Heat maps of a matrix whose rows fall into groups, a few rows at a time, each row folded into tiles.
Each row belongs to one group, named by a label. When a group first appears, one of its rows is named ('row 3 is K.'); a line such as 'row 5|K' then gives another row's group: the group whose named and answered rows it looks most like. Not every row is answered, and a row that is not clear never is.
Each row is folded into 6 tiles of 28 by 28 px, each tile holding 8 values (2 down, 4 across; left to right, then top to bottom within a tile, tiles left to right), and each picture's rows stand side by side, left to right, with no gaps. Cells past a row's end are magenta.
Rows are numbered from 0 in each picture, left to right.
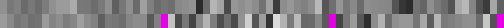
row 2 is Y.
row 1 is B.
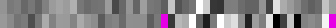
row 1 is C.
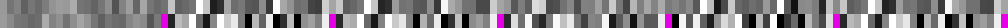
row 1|C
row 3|C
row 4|C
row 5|C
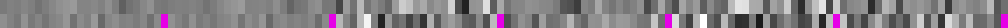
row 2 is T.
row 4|T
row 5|B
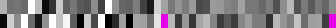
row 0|C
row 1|B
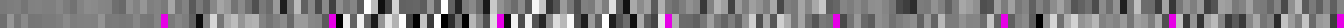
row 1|Y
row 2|C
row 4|B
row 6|Y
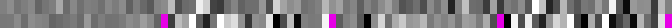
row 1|C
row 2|Y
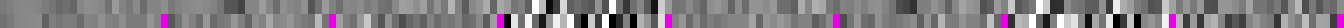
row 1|Y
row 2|T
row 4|B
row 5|Y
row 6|C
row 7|B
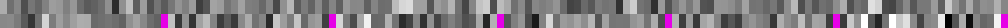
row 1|B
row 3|Y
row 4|B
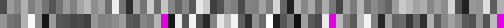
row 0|T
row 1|C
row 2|T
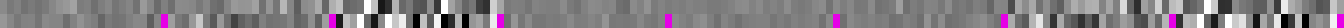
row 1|T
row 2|C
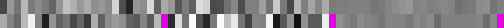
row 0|T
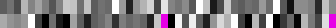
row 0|T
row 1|C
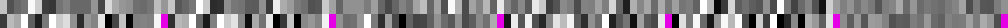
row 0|C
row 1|C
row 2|T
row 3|C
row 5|B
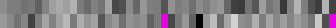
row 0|Y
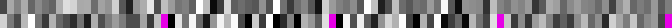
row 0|T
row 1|C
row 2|C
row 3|B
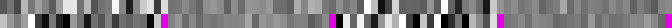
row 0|T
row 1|B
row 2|C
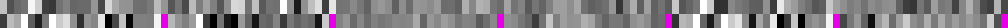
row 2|B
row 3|Y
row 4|C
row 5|Y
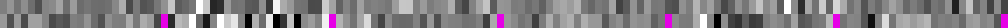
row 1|C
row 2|T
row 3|Y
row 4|T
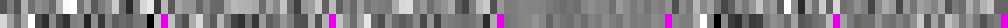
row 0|T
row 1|T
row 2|T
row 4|T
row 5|B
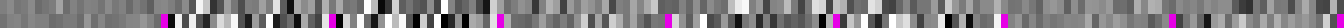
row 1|C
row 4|T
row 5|C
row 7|Y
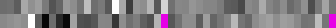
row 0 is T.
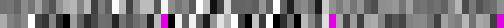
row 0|T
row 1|C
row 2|B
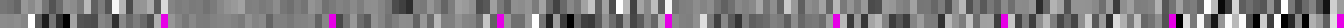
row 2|Y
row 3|T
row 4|T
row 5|B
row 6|B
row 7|C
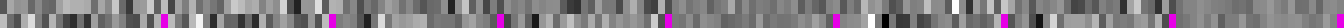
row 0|T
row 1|T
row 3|Y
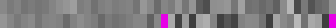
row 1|B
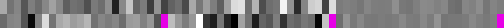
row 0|Y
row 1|T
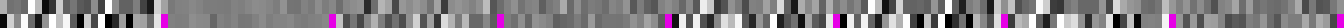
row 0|C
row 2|B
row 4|C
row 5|C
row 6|C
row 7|B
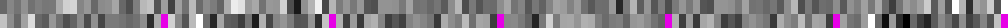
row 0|T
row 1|T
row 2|B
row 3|Y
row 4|B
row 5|T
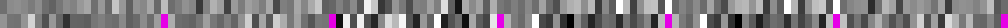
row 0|T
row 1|B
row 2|C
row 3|T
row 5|B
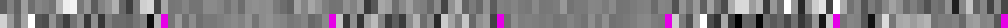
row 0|T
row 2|B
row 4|T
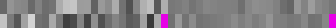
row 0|T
